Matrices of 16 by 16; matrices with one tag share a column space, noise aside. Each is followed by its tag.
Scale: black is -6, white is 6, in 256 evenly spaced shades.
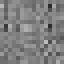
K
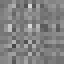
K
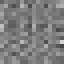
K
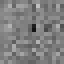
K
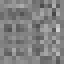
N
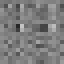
K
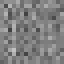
N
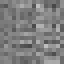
K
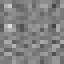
K
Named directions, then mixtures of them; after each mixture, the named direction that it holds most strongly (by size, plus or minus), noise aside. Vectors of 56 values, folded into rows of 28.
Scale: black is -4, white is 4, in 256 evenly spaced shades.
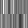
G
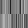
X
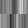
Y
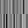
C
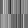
X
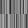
X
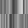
Y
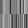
X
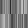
X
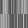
X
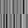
C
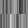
Y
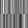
G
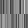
X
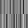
C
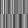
G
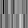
G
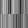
X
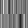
G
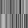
X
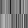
X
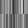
C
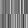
X
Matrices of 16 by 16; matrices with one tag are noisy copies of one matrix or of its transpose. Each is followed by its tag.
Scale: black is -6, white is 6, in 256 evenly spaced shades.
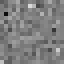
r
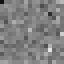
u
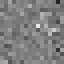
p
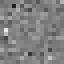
r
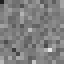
u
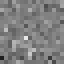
p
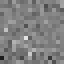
p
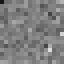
u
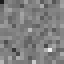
u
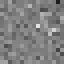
p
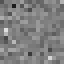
r
